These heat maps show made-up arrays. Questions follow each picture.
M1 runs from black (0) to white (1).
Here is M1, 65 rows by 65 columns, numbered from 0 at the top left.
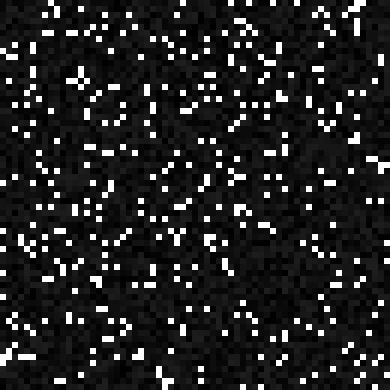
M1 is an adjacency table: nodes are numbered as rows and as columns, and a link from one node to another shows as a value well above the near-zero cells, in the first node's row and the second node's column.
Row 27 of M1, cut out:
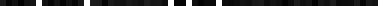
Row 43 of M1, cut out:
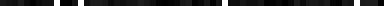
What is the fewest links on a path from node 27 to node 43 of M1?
2
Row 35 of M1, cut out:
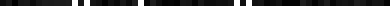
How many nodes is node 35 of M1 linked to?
5
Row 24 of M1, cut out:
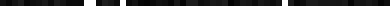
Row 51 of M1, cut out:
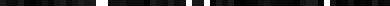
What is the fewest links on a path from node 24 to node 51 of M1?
3
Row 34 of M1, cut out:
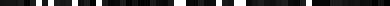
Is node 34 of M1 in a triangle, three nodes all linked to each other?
yes
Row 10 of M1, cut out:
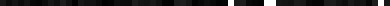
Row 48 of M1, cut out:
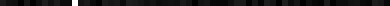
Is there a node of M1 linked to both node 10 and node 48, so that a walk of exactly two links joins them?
no
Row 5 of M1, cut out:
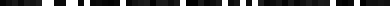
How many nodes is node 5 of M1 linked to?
12
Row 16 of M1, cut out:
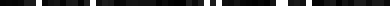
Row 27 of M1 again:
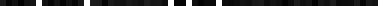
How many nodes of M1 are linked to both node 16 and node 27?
2
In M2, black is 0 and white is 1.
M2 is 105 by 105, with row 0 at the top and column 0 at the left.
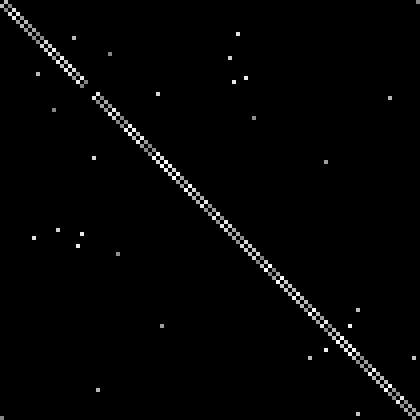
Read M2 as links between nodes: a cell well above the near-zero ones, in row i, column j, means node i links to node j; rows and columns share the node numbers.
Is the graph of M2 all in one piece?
no
